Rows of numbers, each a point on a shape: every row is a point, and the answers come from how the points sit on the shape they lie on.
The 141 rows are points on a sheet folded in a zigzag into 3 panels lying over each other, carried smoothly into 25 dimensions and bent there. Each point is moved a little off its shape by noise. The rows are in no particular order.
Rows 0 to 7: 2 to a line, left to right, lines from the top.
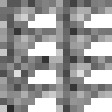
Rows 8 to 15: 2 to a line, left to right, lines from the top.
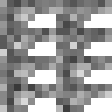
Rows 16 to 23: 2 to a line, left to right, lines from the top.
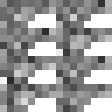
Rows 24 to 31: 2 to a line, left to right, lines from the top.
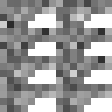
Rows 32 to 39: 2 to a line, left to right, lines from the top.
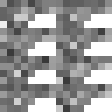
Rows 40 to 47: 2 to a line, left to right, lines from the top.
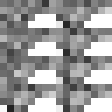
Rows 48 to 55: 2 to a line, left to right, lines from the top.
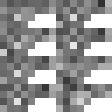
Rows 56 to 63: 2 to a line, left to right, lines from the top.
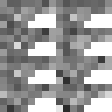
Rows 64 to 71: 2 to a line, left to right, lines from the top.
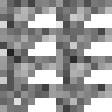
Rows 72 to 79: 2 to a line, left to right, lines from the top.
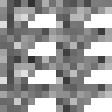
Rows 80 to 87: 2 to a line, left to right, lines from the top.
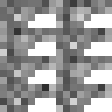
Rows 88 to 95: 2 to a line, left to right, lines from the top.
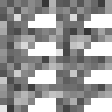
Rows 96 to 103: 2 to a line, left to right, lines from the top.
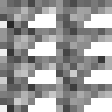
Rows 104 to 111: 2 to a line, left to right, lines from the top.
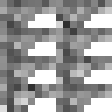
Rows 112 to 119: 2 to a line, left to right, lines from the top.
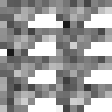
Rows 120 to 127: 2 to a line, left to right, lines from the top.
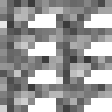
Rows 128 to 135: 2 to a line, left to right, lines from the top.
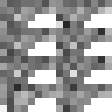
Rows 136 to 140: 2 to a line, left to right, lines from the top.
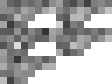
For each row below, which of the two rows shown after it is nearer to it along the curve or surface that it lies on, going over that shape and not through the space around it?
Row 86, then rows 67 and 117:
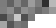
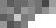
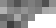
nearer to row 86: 67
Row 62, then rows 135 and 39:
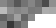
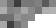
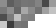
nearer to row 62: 135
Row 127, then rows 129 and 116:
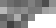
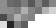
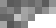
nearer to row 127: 116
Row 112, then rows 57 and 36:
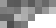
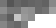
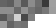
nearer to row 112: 36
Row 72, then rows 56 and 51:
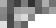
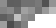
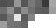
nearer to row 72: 56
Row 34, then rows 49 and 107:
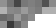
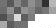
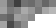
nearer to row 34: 107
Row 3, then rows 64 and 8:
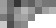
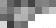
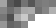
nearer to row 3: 8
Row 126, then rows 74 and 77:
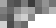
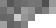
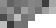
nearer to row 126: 74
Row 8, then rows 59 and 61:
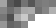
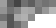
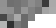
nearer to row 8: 59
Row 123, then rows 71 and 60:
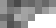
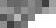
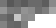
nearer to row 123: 60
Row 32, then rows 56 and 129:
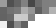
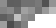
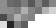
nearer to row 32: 129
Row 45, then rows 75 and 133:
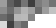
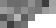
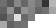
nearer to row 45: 75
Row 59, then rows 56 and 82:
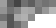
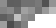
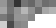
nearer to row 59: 82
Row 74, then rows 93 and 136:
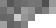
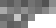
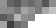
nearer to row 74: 136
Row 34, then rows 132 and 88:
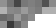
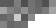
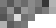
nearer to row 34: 132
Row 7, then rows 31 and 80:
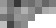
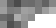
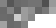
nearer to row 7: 31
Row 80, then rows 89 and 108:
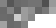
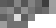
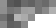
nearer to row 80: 89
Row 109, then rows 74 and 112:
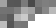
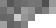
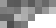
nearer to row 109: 112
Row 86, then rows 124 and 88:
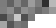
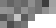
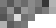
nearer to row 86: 88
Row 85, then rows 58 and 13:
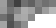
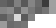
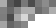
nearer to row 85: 13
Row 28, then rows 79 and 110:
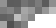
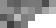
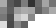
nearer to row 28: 79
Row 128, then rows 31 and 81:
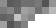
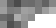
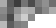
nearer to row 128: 81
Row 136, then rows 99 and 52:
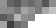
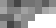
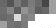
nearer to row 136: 52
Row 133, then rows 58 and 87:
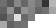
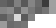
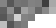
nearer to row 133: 87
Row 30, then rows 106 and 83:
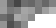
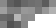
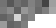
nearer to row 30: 106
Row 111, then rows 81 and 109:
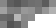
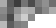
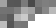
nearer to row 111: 81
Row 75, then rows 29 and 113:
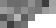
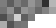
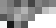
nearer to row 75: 29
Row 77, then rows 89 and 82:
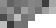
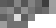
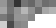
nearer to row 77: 89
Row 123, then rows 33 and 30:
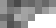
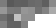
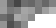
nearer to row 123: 30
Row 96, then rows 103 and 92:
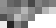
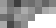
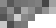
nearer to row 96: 92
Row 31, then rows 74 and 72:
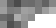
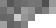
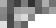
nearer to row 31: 72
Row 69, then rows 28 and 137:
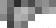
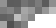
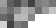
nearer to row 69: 137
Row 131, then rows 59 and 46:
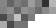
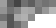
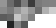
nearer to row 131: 46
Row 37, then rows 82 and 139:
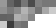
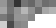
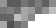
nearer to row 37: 139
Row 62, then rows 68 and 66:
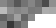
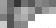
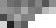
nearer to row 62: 68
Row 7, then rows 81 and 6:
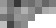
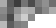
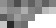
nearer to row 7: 81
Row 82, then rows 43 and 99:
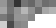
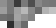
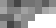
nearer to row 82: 99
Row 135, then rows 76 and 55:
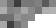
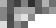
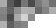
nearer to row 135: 55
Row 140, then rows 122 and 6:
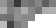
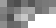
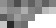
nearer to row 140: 122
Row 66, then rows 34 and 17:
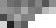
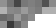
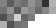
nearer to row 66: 17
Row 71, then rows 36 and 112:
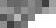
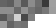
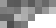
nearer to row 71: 36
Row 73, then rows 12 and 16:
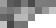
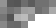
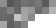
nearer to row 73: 16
